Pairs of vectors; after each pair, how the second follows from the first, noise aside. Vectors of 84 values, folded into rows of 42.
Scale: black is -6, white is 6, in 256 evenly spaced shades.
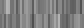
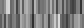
scaled up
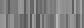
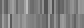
reversed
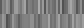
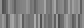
wrapped around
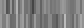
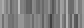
reversed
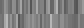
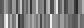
scaled up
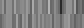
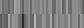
reversed
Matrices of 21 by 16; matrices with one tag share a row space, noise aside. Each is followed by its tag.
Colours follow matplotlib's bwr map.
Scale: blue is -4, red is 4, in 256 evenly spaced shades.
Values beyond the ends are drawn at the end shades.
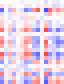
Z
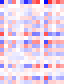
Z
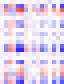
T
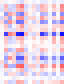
T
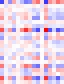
Z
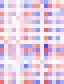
Z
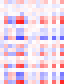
T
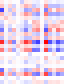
Z
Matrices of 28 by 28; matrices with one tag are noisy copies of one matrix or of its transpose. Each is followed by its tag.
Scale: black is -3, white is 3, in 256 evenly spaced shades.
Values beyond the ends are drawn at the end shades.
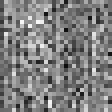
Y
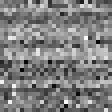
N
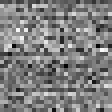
Y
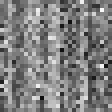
N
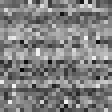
N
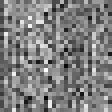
Y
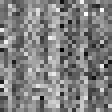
N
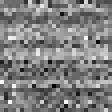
N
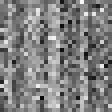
N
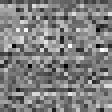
Y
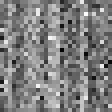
N
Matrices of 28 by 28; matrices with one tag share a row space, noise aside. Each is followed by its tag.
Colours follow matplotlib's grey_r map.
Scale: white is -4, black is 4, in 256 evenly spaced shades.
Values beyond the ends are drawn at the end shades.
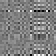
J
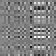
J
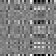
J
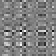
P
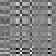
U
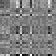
U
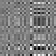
J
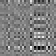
J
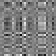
P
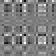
P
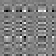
P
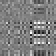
J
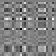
P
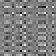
P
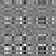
P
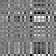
J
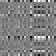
J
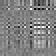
J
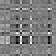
U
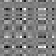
P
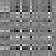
U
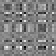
P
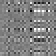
J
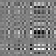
J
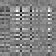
U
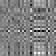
J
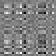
P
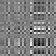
J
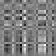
P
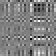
J
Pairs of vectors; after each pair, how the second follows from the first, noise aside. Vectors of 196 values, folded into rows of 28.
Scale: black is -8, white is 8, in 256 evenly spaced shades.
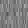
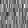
scaled up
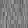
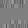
partly zeroed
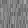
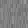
shrunk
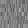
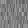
copied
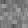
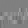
partly zeroed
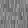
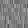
shuffled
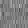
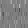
partly zeroed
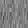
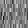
scaled up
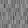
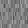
copied
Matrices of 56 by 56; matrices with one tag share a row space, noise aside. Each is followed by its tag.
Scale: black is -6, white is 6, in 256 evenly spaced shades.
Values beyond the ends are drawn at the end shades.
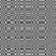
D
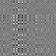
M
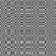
D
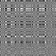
D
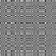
D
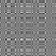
D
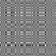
D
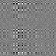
M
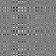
M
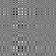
M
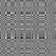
D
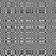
D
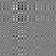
M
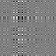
M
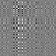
M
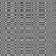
D
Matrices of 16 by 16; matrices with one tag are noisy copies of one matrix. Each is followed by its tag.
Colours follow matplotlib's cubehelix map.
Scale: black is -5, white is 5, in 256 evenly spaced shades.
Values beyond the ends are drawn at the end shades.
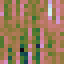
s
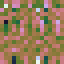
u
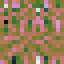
u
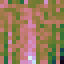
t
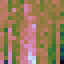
t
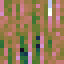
s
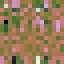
u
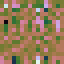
u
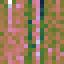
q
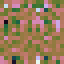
u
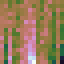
t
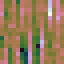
s
